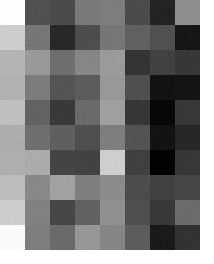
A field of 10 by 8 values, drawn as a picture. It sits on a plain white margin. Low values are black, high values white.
Stripes running up and down repeat 2 times from left to right. The field climbs toward the left. The middle right is the ninth with the lowest average.
